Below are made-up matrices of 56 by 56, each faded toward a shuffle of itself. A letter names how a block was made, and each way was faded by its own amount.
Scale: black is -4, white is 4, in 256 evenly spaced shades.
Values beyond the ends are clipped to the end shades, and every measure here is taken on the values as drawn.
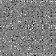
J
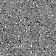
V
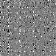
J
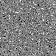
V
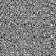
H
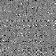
J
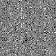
J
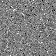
V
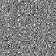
H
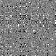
J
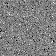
V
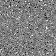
V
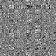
H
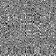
H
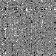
J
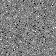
V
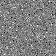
V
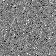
V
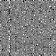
J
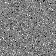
V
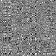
H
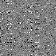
J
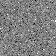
V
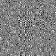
H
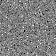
V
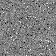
V
